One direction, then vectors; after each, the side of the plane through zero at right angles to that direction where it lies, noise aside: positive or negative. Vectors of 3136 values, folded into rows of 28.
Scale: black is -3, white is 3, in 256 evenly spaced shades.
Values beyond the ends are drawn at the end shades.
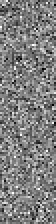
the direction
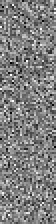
positive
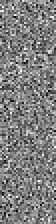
negative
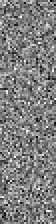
positive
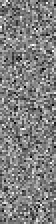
positive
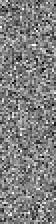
positive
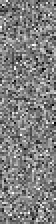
positive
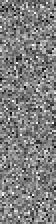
positive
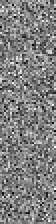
negative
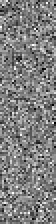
positive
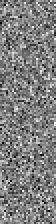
negative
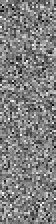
positive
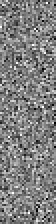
positive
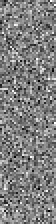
negative
